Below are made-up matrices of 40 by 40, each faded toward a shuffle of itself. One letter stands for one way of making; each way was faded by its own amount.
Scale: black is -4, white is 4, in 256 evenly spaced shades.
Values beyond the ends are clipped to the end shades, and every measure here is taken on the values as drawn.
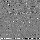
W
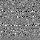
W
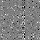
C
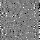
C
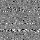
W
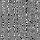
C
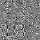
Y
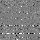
W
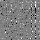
C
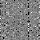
C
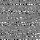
W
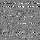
W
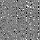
C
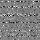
W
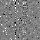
Y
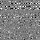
W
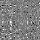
Y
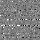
W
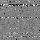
W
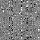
C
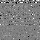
W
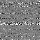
W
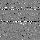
W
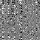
C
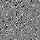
Y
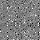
Y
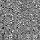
Y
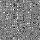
Y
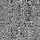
Y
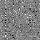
Y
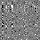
C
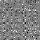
C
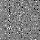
Y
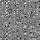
Y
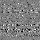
W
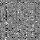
Y
